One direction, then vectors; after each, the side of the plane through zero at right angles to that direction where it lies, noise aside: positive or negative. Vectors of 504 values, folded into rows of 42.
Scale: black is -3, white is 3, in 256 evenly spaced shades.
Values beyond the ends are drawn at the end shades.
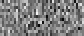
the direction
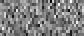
positive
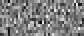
negative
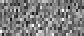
negative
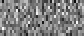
positive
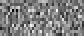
negative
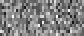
negative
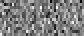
positive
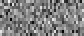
positive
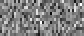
positive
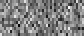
positive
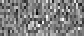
negative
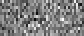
negative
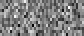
positive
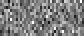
negative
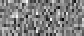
positive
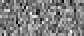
negative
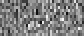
negative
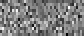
positive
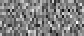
positive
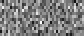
positive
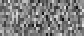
positive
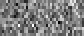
negative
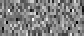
negative
